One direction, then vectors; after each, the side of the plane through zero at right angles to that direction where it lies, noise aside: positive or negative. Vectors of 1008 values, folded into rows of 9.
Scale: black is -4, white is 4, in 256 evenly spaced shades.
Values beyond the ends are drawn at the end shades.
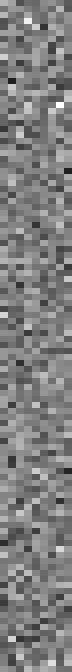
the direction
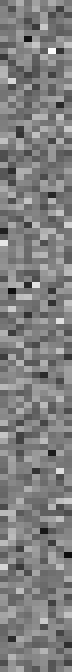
negative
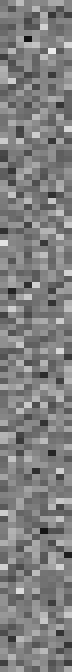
negative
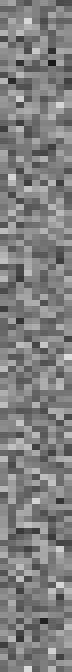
positive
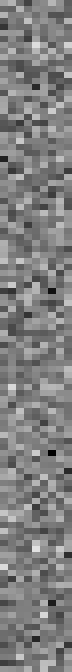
positive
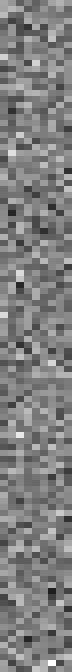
positive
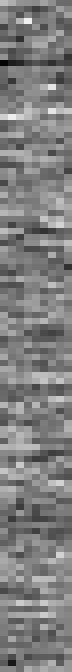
positive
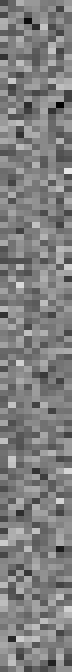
negative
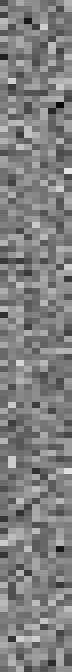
negative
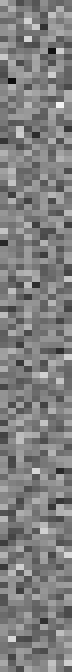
positive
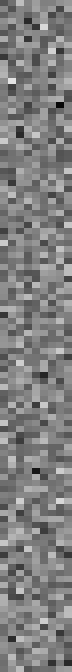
negative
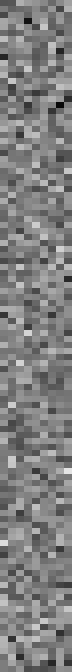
negative
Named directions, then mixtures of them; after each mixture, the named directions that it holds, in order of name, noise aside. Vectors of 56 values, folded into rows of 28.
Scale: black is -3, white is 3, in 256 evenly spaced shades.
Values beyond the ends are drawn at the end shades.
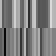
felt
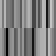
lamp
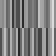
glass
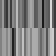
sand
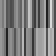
lamp, sand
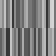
glass, lamp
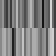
sand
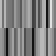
lamp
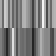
lamp, sand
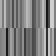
glass, lamp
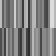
felt, glass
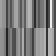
lamp, sand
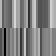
felt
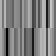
lamp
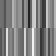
felt, lamp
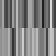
sand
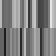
felt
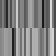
sand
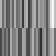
felt, glass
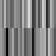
lamp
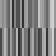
glass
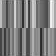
felt, glass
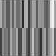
felt, glass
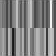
lamp, sand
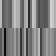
felt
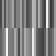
lamp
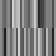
felt, glass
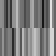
felt, sand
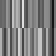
glass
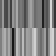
sand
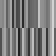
glass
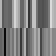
felt
